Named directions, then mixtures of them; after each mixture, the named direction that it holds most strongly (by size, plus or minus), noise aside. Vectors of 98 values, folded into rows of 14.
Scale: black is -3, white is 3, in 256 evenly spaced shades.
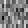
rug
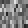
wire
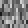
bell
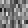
wire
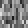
bell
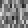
bell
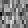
bell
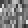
wire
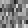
wire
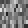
wire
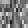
wire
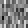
rug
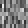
rug
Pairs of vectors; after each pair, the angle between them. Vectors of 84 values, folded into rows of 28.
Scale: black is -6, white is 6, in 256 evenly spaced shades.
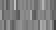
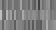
orthogonal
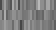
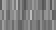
partly aligned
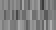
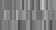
nearly opposite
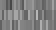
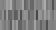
nearly opposite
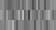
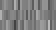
orthogonal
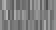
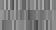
partly aligned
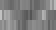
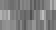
nearly parallel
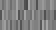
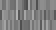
nearly parallel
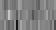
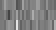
nearly opposite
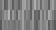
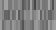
nearly opposite
